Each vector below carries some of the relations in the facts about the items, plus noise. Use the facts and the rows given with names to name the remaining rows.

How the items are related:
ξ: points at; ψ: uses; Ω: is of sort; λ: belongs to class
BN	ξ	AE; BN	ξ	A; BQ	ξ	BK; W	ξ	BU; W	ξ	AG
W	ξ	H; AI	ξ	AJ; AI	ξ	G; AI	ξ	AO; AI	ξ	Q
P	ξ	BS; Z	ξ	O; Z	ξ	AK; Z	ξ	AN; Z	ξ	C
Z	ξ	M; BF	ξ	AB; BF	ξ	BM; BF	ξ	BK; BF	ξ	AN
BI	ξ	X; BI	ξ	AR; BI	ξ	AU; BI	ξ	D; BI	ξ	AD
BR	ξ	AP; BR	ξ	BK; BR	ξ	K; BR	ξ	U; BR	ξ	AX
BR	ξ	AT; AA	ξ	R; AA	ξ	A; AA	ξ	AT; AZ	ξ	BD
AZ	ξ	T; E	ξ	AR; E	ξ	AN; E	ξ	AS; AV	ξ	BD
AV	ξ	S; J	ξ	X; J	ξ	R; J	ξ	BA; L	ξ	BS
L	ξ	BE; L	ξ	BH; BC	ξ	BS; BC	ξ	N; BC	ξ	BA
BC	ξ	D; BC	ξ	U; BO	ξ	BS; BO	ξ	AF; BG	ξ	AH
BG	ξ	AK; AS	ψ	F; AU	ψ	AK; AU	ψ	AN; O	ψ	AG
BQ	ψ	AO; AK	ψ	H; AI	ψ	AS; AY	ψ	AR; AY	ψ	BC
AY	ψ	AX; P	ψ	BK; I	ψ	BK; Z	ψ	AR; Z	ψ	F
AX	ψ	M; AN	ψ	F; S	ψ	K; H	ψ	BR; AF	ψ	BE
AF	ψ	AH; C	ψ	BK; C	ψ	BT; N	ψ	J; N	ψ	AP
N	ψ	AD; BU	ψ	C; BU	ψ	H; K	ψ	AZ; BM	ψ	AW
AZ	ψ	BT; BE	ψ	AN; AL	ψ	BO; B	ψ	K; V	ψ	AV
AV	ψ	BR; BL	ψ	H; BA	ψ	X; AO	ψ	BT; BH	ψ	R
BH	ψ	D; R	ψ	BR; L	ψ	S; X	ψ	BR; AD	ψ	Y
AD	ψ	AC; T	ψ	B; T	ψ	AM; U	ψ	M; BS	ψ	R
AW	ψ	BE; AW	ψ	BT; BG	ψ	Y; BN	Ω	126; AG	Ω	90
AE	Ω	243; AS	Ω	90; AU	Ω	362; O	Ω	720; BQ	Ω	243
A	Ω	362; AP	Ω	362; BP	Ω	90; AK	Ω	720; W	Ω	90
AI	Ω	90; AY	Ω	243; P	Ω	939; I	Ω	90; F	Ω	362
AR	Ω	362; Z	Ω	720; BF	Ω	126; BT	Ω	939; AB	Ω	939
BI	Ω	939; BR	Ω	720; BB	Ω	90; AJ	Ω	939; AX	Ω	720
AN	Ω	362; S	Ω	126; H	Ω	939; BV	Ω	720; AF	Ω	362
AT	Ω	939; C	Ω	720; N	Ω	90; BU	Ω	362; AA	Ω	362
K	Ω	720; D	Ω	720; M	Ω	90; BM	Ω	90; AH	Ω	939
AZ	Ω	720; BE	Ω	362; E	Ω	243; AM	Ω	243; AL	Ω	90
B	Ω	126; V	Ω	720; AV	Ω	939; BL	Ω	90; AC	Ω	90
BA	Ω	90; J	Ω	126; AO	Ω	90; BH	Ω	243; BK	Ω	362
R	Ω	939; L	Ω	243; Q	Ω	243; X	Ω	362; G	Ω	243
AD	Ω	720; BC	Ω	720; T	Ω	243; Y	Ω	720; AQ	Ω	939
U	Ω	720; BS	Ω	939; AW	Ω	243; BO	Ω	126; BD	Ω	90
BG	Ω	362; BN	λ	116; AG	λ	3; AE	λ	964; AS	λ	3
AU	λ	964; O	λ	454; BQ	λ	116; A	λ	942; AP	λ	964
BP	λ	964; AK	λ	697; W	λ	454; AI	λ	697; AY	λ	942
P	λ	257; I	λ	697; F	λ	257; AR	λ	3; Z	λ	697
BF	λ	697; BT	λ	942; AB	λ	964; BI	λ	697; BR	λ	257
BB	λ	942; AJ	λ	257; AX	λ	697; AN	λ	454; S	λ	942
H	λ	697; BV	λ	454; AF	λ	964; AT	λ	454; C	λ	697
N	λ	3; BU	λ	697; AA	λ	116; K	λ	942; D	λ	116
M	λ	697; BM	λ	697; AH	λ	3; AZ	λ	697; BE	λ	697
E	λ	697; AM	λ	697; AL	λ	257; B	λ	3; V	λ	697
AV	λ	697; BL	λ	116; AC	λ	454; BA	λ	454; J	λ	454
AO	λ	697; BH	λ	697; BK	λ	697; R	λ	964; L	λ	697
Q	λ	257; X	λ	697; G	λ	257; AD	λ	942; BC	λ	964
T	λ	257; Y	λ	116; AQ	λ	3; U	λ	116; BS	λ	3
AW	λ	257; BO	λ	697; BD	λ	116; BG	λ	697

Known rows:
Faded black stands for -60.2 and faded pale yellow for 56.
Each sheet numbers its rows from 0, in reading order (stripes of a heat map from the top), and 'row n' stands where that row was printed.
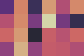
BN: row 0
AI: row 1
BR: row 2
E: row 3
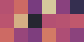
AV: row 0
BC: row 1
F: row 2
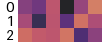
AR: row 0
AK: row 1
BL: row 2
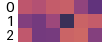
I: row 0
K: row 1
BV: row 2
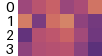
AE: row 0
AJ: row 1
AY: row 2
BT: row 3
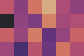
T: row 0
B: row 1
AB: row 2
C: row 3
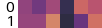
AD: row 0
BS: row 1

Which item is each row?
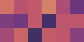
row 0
AC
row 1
A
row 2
Z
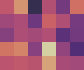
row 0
AA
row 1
BG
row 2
AQ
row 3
W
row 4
AW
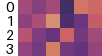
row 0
AX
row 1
AS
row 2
Y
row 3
AH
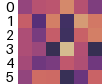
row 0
AM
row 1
AN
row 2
X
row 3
AZ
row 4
V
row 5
N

